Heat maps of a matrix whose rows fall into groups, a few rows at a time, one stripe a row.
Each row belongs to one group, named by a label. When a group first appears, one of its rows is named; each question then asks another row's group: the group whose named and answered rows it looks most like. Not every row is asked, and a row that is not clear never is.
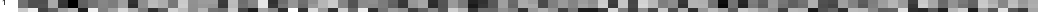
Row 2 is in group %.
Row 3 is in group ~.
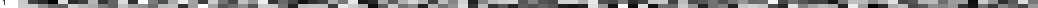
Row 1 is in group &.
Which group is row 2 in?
~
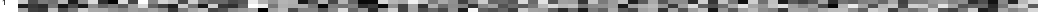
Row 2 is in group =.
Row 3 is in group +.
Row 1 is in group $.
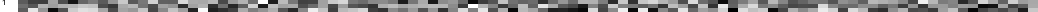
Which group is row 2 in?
$
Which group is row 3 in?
~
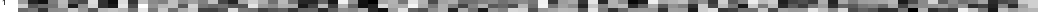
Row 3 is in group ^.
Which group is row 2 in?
$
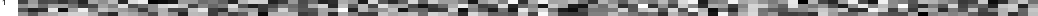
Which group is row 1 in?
=
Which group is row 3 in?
+
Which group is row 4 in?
$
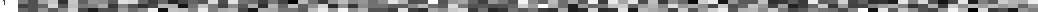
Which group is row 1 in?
^
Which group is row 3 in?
~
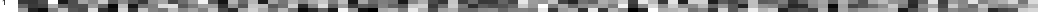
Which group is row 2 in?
%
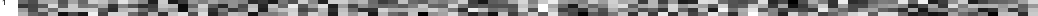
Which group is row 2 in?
%
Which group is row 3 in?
$
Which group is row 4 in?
~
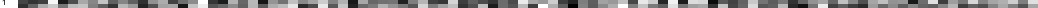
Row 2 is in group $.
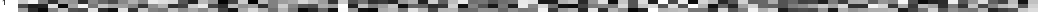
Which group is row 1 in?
~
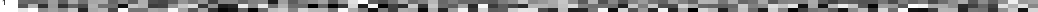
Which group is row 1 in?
^
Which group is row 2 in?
=
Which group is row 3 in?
~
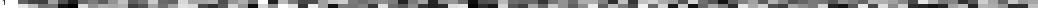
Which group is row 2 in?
~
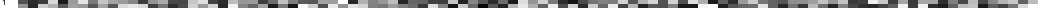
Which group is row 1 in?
+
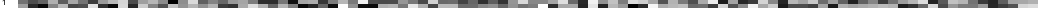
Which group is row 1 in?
^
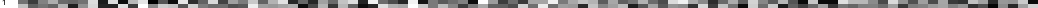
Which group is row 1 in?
=
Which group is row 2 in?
$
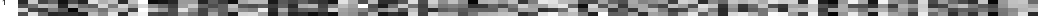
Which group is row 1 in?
=
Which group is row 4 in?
=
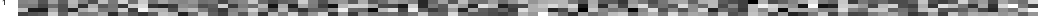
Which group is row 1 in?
^
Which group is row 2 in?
=
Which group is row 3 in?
+
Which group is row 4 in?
%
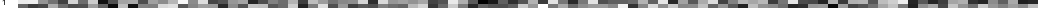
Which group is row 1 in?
~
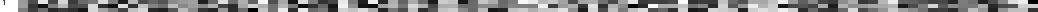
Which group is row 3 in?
=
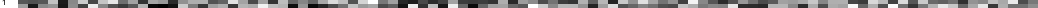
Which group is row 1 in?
+
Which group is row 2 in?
=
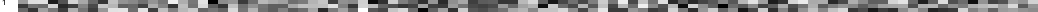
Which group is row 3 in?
^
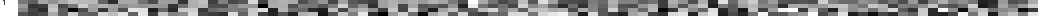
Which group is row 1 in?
$
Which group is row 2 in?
+
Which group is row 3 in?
=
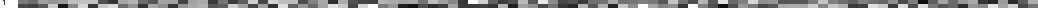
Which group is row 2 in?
+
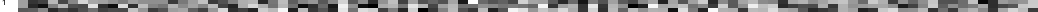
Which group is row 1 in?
+
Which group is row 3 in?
=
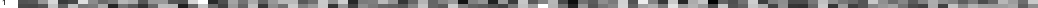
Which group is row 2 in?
%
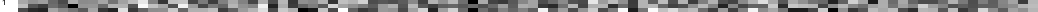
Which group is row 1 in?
~
